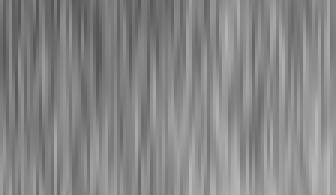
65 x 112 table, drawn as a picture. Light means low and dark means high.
Mirror symmetry: none. Slope: up to the top left. Ninth with the lowest average: bottom right. Grain: streaks running down. Histogram: bell-shaped. Ninth with the highest average: top left.
